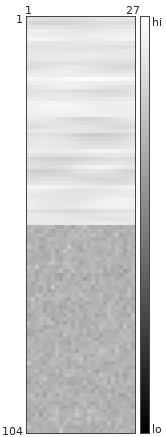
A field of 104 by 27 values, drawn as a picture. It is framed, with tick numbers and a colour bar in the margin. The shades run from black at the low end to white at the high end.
It is made of 2 by 1 panels. Panel 1,1: very high, streaked across, faint in contrast. Panel 2,1: high, fine-grained, faint in contrast.
